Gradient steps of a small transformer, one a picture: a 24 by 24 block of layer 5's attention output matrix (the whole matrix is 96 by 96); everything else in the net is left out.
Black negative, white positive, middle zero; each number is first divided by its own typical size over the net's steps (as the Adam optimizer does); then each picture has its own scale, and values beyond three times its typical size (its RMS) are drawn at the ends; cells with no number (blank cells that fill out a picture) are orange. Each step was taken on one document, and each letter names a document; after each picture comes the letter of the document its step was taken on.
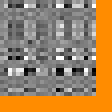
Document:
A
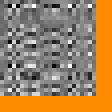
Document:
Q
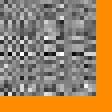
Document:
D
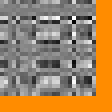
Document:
Q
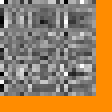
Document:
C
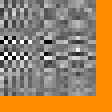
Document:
D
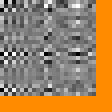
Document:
D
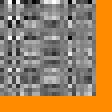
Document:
Q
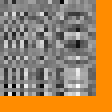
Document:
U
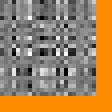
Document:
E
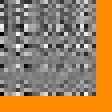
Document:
E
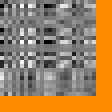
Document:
D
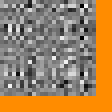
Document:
E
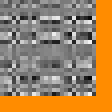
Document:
Q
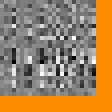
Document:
E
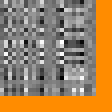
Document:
U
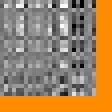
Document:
U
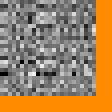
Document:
E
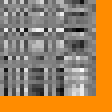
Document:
U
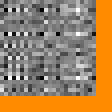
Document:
U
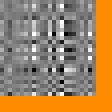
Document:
A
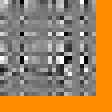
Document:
A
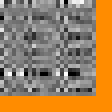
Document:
C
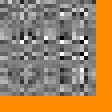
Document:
D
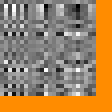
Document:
U
